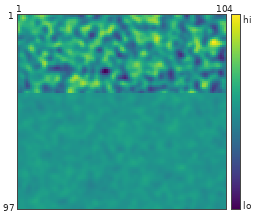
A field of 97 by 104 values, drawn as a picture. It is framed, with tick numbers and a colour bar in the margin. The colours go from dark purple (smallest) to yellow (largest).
Grain: blotchy. Lone odd cells: none. Average level on the scale: 50%. Slope: none. Seam: horizontal, 40% of the way down, the bottom part calmer.
